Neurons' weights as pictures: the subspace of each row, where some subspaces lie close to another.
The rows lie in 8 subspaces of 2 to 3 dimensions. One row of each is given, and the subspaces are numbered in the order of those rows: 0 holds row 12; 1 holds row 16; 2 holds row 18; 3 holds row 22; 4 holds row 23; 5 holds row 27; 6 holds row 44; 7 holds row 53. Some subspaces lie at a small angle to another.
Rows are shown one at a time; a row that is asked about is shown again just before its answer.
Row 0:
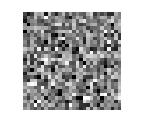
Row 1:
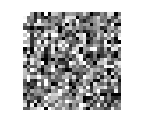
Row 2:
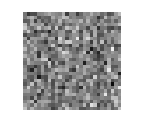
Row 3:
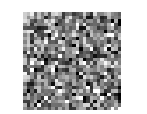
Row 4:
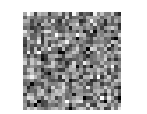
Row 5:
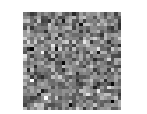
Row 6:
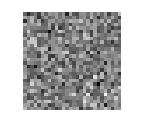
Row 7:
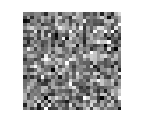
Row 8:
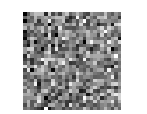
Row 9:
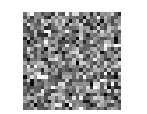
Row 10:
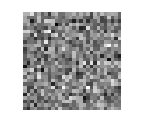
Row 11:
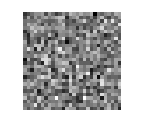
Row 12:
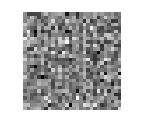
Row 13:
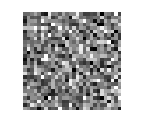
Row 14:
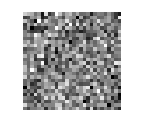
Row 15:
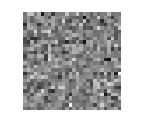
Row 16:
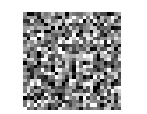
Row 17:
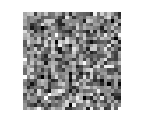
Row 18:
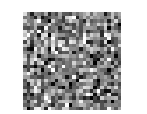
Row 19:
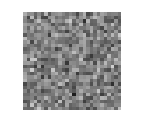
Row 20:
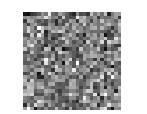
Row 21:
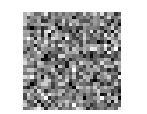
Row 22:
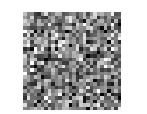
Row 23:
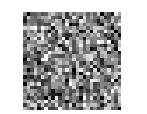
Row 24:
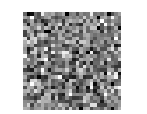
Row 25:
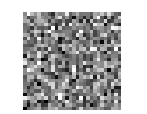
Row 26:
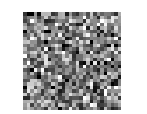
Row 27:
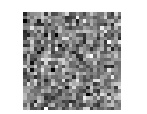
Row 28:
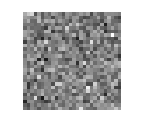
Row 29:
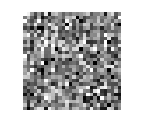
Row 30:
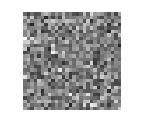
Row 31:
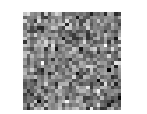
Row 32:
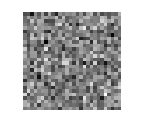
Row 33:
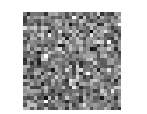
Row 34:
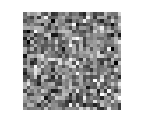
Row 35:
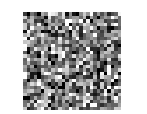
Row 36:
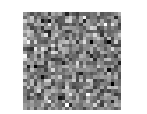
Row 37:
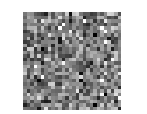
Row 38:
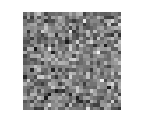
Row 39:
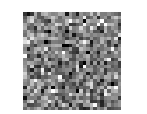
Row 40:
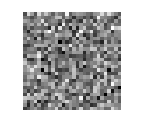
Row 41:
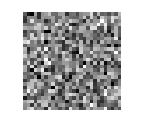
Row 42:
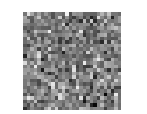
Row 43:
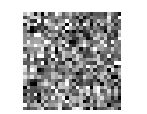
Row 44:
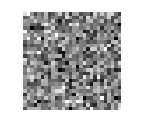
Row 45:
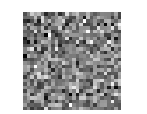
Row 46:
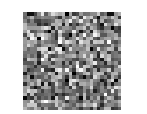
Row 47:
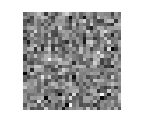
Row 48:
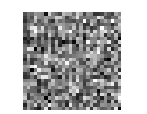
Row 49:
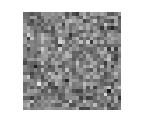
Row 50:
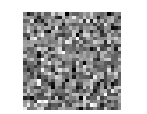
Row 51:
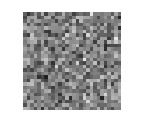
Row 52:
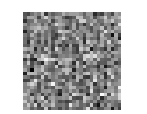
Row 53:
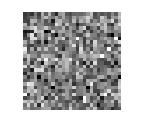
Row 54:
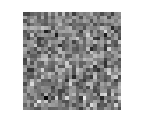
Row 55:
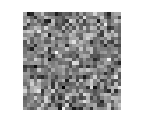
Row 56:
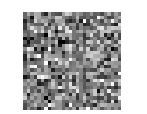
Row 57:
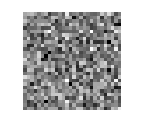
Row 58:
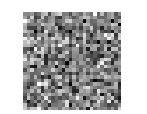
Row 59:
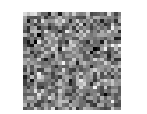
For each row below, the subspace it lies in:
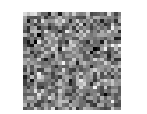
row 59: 2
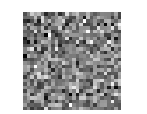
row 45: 5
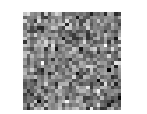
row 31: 2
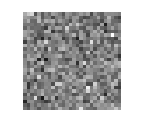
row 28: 7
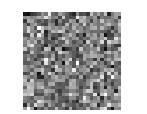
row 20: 2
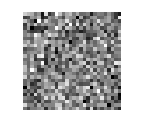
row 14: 2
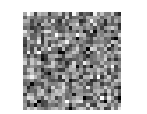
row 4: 6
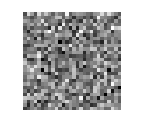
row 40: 1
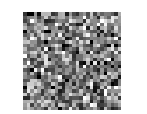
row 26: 7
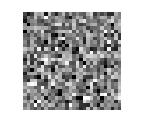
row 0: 3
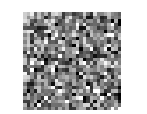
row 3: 7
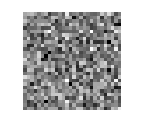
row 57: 4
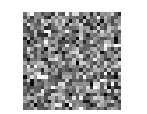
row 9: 5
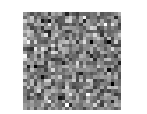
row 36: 5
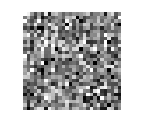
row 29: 2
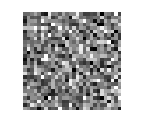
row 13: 4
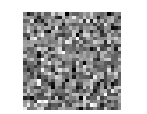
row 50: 1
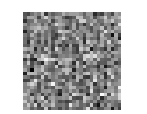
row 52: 3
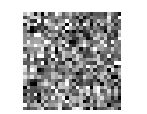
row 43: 2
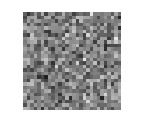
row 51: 5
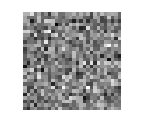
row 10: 7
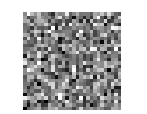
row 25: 1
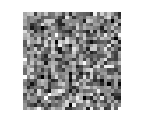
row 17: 6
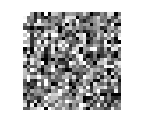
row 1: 5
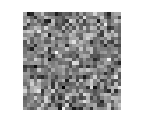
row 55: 2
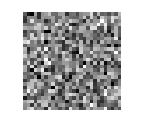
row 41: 7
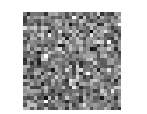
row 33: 4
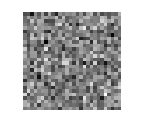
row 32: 7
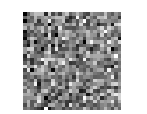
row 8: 5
